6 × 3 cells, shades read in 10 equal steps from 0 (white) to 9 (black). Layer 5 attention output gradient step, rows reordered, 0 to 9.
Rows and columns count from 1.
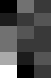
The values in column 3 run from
6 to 7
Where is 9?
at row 1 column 1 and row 6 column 2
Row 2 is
8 7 6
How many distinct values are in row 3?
3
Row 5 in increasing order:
3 6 8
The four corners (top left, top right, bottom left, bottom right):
9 7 0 7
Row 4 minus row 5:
2 -1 1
